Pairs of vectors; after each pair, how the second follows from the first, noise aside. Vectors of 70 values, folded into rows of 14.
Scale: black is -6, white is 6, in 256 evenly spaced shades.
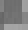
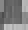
scaled up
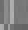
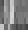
scaled up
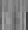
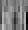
scaled up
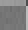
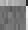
scaled up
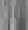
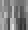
scaled up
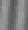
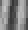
scaled up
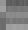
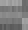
reversed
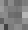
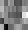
scaled up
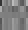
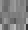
reversed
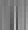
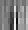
scaled up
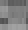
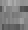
reversed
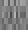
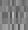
reversed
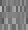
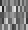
scaled up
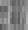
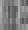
reversed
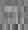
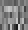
scaled up
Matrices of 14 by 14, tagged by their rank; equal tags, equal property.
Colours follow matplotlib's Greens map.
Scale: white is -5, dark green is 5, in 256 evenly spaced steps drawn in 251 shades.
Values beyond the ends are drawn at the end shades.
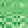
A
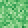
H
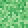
H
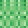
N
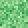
H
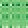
N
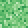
H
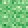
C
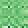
A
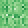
C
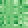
A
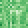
C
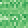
C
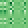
N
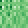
A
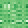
A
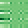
N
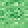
C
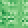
C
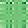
N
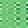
N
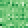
C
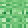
A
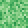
H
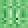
A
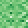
A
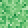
H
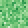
H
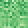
C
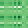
N
